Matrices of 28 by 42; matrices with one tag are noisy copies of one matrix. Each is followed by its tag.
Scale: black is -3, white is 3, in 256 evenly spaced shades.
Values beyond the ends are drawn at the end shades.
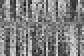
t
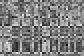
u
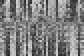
t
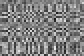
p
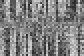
t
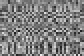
p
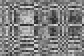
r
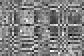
r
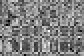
u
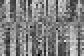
t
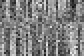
t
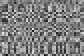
p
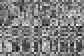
u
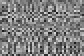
p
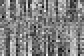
t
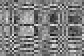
r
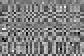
p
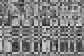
u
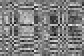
r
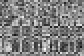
u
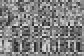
u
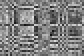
r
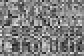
u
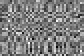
p
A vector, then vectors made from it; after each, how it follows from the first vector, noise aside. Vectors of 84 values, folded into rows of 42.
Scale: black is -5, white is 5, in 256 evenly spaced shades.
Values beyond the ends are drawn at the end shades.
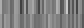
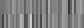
wrapped around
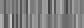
wrapped around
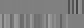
partly zeroed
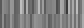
negated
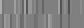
partly zeroed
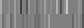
partly zeroed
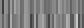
wrapped around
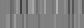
partly zeroed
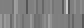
partly zeroed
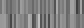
wrapped around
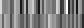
scaled up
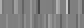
partly zeroed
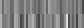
wrapped around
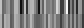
scaled up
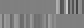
partly zeroed
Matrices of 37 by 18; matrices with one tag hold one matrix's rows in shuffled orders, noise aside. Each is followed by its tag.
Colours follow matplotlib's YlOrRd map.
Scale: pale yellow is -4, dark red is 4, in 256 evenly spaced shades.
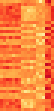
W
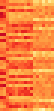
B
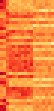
B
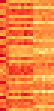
B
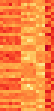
W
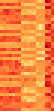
W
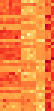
W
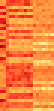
B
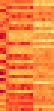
B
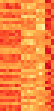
W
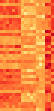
W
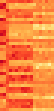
B
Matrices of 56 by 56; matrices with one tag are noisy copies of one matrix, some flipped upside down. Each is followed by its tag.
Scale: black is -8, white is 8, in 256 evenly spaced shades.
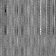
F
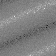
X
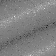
X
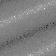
X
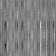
F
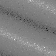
X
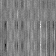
F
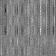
F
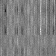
F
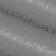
X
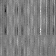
F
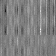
F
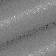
X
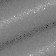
X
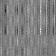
F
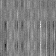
F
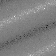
X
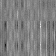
F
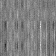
F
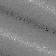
X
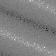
X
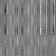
F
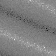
X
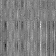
F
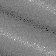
X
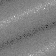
X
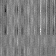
F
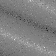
X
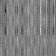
F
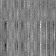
F
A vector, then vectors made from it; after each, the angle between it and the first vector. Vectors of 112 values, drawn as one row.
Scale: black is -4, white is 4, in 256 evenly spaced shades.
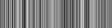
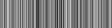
orthogonal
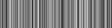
orthogonal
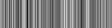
nearly opposite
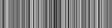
orthogonal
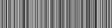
orthogonal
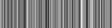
partly aligned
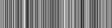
nearly opposite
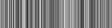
nearly opposite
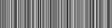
orthogonal
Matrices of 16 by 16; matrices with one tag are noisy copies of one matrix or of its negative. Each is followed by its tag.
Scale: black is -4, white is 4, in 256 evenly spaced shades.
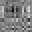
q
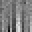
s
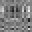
q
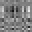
q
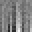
s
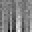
s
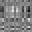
q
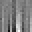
s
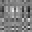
q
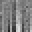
s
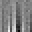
s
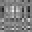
q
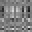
q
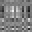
q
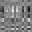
q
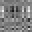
q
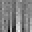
s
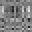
q
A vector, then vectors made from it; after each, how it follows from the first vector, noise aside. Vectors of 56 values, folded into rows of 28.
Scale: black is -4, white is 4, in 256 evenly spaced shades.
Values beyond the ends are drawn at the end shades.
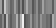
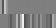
partly zeroed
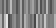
wrapped around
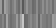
shrunk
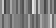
reversed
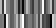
scaled up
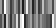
scaled up
